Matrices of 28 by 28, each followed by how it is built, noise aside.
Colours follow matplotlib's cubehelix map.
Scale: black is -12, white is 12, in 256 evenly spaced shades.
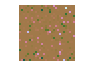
sparse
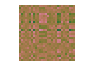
low rank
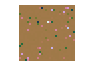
sparse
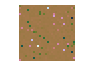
sparse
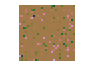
sparse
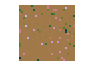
sparse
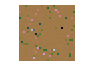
sparse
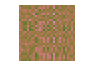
low rank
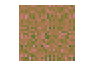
low rank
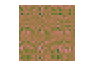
low rank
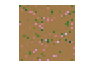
sparse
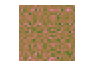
low rank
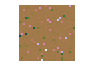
sparse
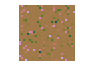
sparse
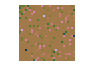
sparse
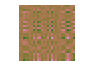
low rank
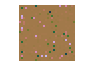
sparse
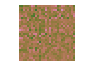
low rank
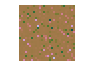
sparse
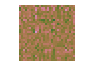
low rank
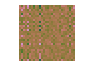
low rank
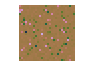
sparse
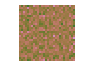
low rank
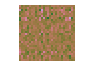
low rank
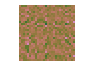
low rank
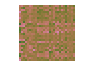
low rank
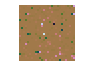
sparse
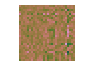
low rank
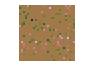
sparse
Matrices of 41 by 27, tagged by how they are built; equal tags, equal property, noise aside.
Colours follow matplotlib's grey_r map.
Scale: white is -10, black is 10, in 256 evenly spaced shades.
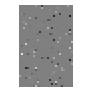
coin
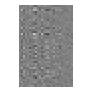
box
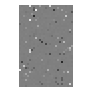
coin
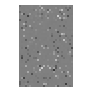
coin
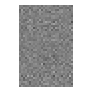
box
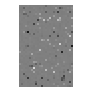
coin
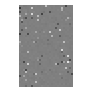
coin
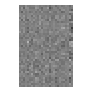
box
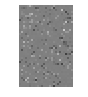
coin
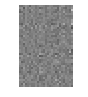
box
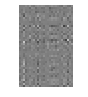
box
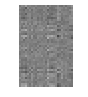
box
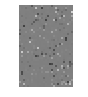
coin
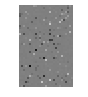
coin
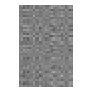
box
